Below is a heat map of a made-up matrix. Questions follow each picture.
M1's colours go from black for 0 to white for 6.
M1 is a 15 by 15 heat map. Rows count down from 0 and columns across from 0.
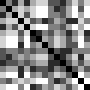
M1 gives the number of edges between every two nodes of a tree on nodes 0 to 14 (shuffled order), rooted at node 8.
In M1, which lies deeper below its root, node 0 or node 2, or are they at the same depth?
node 2
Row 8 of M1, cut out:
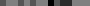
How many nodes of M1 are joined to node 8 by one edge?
2
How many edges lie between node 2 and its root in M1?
3
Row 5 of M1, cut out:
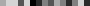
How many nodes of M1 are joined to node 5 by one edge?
3
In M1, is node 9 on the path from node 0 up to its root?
no
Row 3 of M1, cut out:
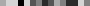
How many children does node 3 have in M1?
2
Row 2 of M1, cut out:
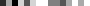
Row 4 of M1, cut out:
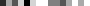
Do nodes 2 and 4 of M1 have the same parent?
yes
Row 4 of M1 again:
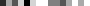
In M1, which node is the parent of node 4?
0
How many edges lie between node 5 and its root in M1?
2
